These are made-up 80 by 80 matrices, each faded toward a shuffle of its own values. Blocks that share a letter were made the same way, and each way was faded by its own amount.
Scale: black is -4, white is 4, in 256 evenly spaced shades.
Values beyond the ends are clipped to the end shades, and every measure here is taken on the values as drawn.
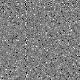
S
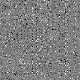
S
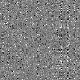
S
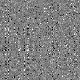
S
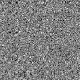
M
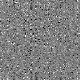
S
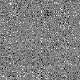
S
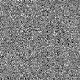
M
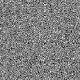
M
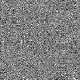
M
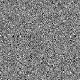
M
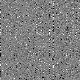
S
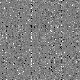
S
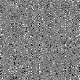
S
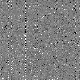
S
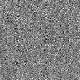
M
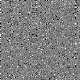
S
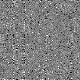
S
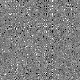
S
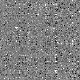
S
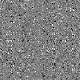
S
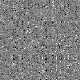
S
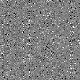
S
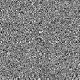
M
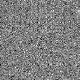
M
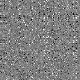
S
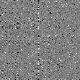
S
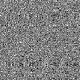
M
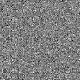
M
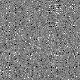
S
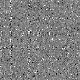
S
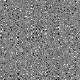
S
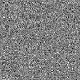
M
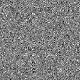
M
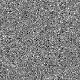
M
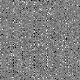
S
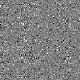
S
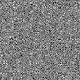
M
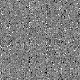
S
